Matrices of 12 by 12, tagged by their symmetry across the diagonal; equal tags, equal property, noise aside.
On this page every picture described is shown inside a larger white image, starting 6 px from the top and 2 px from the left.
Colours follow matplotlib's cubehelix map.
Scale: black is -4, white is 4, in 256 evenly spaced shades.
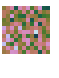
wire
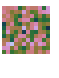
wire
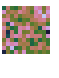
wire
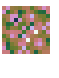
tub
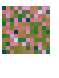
wire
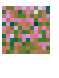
wire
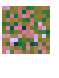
wire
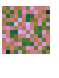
tub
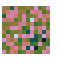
tub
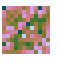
tub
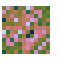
tub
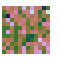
wire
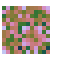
tub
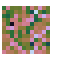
wire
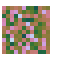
wire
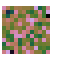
tub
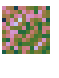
tub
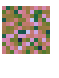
wire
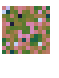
tub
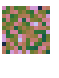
tub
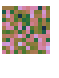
wire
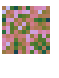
tub
